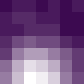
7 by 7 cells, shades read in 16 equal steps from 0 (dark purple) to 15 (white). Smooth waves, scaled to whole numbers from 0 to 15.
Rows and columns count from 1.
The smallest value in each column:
0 1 1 0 1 0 0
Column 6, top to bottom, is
0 0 0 2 5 6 7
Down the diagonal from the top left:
0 2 2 4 7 6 4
